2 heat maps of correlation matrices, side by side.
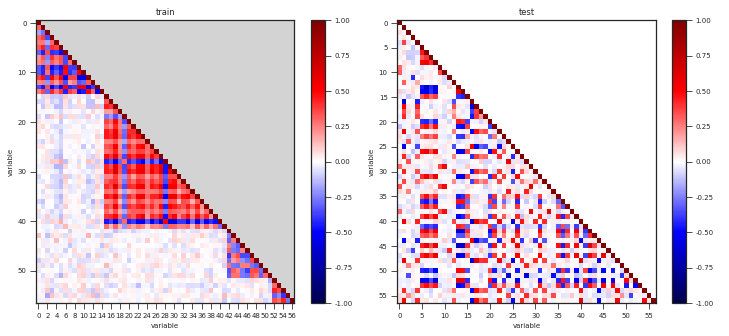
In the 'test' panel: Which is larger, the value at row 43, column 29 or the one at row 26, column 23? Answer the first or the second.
the second
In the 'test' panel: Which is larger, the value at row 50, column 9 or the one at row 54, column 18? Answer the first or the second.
the second
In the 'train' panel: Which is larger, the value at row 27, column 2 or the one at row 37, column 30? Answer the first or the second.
the second
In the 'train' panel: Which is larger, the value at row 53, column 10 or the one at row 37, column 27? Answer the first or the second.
the second
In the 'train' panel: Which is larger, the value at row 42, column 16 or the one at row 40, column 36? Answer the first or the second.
the first
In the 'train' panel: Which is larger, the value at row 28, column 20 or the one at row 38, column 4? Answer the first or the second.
the second
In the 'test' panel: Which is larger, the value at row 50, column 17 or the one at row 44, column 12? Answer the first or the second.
the first
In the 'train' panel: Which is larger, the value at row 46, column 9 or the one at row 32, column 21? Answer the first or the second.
the second
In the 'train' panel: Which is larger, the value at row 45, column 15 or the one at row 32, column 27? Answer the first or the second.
the second
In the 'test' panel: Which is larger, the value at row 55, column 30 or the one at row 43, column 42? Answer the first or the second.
the second
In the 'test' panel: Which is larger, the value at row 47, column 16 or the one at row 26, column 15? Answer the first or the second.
the second
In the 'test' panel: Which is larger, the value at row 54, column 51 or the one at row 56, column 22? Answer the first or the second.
the second
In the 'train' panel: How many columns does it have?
57
